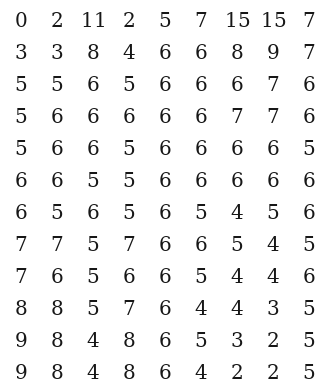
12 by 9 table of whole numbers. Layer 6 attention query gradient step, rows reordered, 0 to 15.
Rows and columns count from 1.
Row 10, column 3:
5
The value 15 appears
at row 1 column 7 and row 1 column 8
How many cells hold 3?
4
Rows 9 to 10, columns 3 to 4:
5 6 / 5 7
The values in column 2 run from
2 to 8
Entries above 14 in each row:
2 0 0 0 0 0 0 0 0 0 0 0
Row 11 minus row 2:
6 5 -4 4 0 -1 -5 -7 -2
